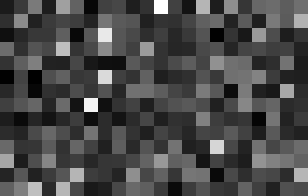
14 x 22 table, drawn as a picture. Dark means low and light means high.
Mirror symmetry: none. Histogram: skewed, a long tail of high values. Average level on the scale: 30%. Grain: fine. Ninth with the lowest average: middle left.
